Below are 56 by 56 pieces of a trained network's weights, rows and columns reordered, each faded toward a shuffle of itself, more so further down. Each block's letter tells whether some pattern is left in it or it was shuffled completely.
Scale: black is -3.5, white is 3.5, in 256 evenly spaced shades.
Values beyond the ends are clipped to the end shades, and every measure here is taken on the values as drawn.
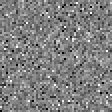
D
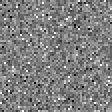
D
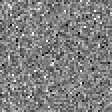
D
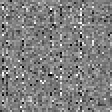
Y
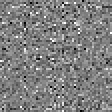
Y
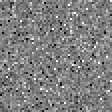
D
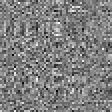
Y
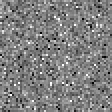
D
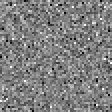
D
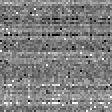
Y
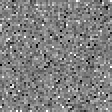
D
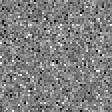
D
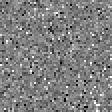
D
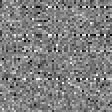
Y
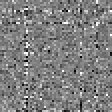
Y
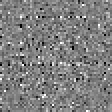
Y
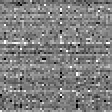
Y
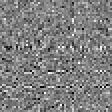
Y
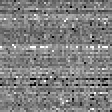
Y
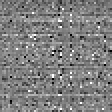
Y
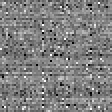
Y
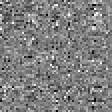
Y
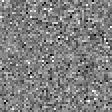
D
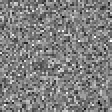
D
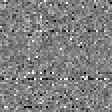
Y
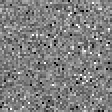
D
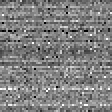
Y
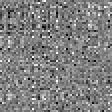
Y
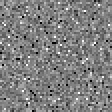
D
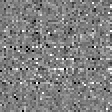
Y
